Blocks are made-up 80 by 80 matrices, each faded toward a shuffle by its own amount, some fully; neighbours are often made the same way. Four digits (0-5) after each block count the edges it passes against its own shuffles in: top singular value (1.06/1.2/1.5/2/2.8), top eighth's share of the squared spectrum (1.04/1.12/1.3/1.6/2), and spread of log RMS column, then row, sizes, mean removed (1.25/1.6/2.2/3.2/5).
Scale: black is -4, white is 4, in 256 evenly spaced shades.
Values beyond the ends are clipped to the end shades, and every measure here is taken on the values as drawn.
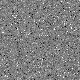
1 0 0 0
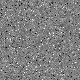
0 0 0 0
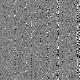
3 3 3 0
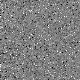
1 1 1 0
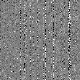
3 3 3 0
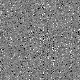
1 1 2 0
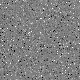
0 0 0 0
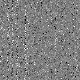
2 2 2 0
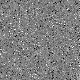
0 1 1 0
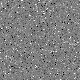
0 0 0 0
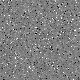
0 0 0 0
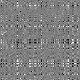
5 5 3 3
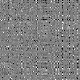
4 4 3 2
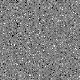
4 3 2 1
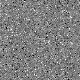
3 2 1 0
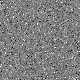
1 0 0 0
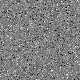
1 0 0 0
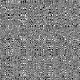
4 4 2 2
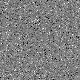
2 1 0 0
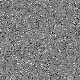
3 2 0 0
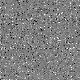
3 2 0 1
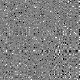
4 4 2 2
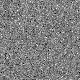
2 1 0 0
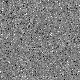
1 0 0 0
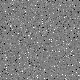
1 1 0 0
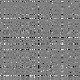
5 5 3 3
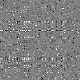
4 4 2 2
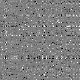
4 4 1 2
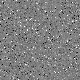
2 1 0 0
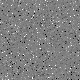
0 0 0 0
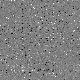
3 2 0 1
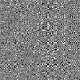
4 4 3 2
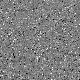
2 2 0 0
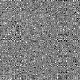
4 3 2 2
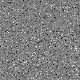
1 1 0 1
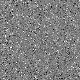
1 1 1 0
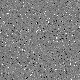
0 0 0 0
